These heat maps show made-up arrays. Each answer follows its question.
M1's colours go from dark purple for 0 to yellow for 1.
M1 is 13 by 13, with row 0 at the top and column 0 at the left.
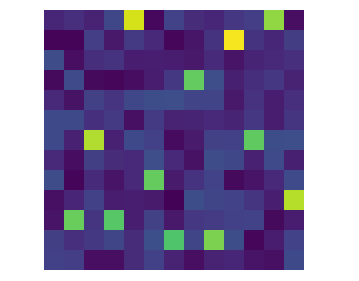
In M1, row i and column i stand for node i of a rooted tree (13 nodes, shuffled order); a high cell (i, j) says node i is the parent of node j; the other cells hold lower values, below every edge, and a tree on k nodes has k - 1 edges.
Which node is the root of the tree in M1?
0
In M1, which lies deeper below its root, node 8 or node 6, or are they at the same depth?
the same depth
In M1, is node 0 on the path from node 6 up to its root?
yes
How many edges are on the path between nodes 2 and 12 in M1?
5
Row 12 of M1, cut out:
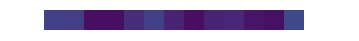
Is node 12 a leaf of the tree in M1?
yes
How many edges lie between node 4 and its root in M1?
1
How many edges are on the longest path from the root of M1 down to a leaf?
6
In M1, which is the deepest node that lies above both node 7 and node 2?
6
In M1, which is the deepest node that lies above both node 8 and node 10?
11
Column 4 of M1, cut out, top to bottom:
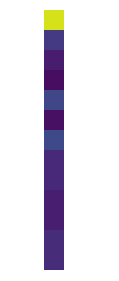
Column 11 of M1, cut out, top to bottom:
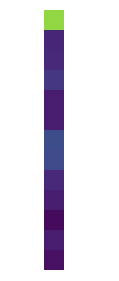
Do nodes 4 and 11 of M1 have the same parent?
yes
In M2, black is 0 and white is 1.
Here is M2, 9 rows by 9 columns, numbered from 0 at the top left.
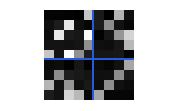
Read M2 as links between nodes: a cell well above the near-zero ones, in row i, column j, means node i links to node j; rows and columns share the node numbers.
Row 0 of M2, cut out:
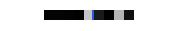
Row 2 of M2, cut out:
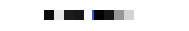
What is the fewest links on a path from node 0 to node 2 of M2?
2
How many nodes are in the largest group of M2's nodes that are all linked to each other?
2
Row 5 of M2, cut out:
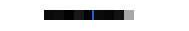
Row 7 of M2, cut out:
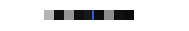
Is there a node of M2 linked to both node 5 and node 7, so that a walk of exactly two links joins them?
no
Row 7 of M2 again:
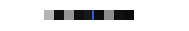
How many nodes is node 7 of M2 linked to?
3
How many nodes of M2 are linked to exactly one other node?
1
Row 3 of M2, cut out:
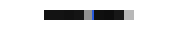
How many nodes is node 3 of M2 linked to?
2
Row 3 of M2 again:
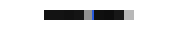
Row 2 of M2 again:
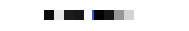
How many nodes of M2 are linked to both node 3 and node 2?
2
